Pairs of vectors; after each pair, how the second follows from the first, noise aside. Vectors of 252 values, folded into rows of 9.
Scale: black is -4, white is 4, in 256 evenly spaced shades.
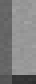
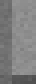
shrunk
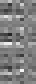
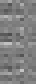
shrunk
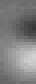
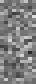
shuffled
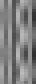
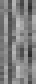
wrapped around
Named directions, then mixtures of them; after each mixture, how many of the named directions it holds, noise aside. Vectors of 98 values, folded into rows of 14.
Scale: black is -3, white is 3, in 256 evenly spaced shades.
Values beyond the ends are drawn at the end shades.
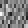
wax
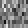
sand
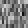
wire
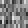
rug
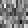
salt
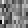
two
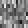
one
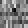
two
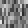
one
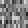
one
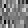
three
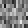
one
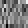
two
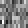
one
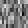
one
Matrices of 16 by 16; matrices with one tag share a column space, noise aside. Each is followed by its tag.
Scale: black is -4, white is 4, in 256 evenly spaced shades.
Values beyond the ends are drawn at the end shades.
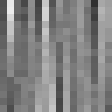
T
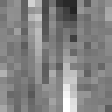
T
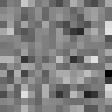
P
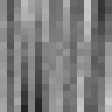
T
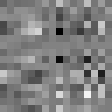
P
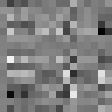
P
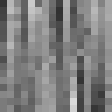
T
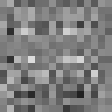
P
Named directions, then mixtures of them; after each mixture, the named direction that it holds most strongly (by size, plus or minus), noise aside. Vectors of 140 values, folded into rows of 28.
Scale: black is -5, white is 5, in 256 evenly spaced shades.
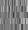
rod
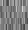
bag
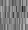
bag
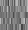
rod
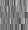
rod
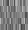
bag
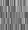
bag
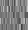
rod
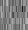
bag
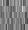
bag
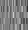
rod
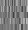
rod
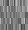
bag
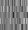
rod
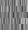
rod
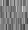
bag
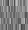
bag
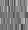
rod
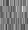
bag
